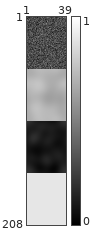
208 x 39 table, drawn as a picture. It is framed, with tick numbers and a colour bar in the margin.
It is made of 4 by 1 panels. Panel 1,1: low, fine-grained. Panel 2,1: high, smooth, faint in contrast. Panel 3,1: very low, smooth, faint in contrast. Panel 4,1: very high, flat.
